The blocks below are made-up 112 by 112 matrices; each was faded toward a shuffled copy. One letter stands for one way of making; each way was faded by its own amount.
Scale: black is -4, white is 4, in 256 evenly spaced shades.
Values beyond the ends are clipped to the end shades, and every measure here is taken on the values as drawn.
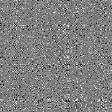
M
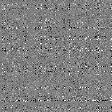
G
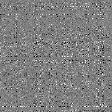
G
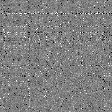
M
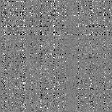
G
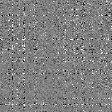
G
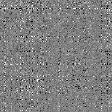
G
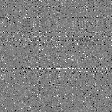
M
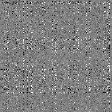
G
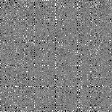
G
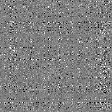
G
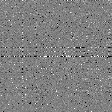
M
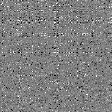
M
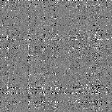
G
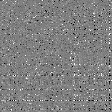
M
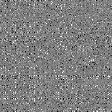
M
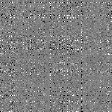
G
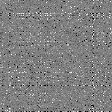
M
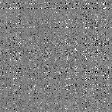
G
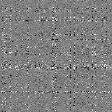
G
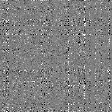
G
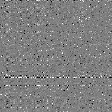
M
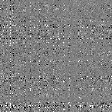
G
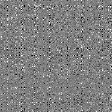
G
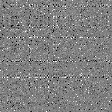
M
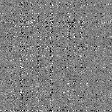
G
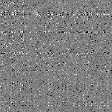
M
